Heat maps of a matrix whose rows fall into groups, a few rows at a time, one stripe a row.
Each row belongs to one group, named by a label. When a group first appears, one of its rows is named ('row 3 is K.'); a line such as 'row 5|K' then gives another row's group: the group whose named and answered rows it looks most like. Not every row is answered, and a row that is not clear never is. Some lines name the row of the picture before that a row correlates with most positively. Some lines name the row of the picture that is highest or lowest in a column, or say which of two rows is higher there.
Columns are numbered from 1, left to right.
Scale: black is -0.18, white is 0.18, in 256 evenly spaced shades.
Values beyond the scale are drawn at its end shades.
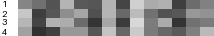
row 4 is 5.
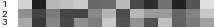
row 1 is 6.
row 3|5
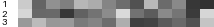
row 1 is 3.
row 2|6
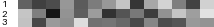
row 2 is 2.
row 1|6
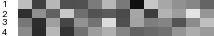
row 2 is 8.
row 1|3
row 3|5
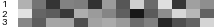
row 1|5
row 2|3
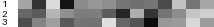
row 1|3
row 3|8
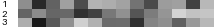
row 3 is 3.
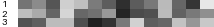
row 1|2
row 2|2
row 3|8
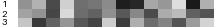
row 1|2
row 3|5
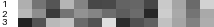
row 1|2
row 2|2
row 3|8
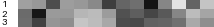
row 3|3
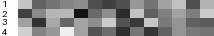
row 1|2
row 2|8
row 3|3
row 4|2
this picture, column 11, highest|1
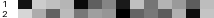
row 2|2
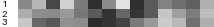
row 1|6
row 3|2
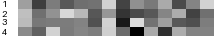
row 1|5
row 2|2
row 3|5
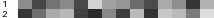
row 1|6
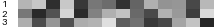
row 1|2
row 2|6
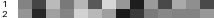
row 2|3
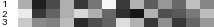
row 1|5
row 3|6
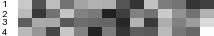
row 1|3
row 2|2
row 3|8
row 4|2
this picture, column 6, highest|1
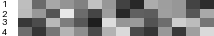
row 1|3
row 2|2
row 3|8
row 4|6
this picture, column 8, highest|4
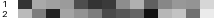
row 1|8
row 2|2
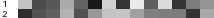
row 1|5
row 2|6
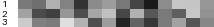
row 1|8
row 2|5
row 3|2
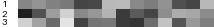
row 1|6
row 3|2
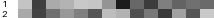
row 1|3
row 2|6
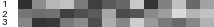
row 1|8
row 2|8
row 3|5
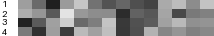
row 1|2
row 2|2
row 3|8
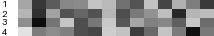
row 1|3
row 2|5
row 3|5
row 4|6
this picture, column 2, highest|4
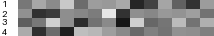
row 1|6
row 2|5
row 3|8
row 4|3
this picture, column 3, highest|3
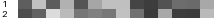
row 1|6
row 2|6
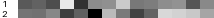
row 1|6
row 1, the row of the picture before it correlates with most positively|1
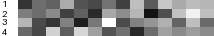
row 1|8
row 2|8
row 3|5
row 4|3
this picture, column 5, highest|4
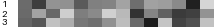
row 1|6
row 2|6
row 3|6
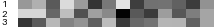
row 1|6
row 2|2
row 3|8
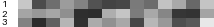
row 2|6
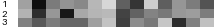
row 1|3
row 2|3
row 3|5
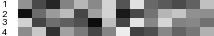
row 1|5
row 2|8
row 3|5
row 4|6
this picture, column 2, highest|4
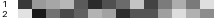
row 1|8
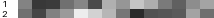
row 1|5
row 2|3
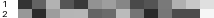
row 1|8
